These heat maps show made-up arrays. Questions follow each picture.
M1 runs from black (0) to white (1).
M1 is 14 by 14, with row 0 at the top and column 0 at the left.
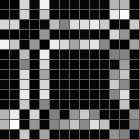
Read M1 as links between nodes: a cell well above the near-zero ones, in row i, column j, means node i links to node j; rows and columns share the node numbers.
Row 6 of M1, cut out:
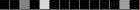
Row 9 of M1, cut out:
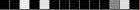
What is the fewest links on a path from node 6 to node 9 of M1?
2
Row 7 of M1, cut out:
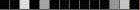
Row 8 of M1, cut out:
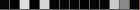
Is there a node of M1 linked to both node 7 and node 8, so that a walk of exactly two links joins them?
yes
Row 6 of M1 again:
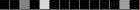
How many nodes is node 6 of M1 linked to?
3
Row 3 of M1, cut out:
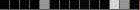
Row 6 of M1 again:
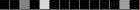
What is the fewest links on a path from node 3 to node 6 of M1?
2
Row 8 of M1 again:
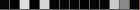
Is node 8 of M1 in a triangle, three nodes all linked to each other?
no
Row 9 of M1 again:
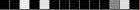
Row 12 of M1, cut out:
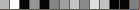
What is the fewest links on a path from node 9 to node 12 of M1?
1
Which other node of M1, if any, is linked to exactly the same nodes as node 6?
node 10
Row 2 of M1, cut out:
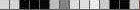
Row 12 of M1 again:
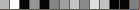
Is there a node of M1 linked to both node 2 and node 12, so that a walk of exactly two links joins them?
yes
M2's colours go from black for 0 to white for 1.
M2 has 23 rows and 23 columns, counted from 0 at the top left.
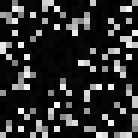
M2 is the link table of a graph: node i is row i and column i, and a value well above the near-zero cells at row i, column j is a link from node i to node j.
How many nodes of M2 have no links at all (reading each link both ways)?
0
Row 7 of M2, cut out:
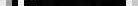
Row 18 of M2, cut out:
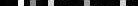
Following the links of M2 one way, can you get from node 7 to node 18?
yes
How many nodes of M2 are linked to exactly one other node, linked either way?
0
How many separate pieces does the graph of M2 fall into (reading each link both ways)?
1
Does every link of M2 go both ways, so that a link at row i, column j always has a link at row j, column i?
yes
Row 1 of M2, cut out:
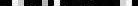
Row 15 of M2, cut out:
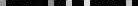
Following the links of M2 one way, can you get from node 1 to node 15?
yes
